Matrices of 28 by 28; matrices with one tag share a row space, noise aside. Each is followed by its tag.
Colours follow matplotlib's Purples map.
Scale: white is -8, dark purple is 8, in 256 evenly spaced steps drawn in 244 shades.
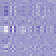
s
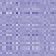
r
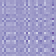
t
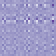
t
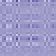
r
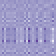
t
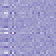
s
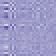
s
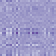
r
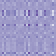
t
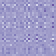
t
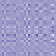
t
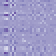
s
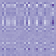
t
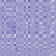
t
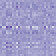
r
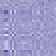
s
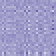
t
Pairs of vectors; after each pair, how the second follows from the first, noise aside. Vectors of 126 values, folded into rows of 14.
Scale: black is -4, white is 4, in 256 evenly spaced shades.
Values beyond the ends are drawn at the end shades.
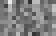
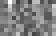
copied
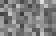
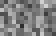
copied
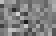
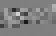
partly zeroed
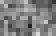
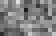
reversed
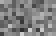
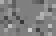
partly zeroed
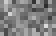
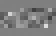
partly zeroed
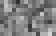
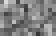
reversed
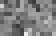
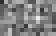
shuffled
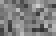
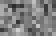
reversed
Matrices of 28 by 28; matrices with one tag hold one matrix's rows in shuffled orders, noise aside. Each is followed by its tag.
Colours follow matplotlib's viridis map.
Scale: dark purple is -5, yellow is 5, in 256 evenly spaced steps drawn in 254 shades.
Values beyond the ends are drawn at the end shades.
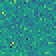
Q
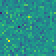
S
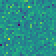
S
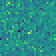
S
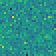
Q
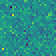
Q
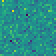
Q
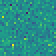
Q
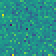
Q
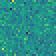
Q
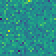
S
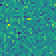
S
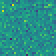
Q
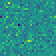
S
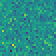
Q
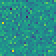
Q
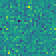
S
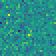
S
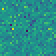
Q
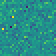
Q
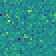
S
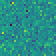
Q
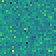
Q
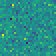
Q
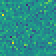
Q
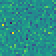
Q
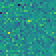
S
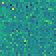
Q
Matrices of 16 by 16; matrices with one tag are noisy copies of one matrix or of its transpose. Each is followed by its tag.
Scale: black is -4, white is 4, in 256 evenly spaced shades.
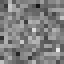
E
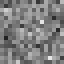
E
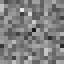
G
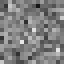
E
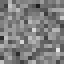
E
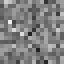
G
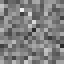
G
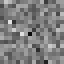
G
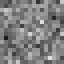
E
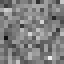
E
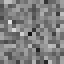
G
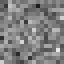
E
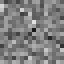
G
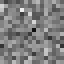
G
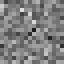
G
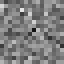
G
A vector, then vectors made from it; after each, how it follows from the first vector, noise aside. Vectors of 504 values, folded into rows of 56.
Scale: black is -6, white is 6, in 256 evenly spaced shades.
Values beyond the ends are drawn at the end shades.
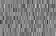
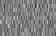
negated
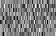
scaled up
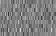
reversed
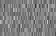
negated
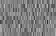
copied
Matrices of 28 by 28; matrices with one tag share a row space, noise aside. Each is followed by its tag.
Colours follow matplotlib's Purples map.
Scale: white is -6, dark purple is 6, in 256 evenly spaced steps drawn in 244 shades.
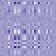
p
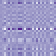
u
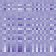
u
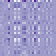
p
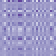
u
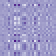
p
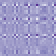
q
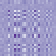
p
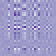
p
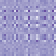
q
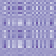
u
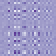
p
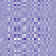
p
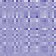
q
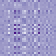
p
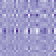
q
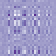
p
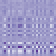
u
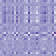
q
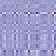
q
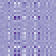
p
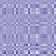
q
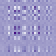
p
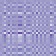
u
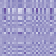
u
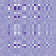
p
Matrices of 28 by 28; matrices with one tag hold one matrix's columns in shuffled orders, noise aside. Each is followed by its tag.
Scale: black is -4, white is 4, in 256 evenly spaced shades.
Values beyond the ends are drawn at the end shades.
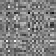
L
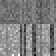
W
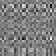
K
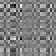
K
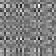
K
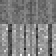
W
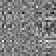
L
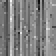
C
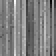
C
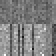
W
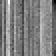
C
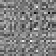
L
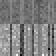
W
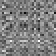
L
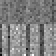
W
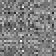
L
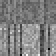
W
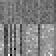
W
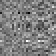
L
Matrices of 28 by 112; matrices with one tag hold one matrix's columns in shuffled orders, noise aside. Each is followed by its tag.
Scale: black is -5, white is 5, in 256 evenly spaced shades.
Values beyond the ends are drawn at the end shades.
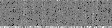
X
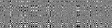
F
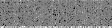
X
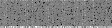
X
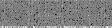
X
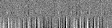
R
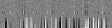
R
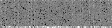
X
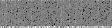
X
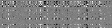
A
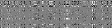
A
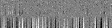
R
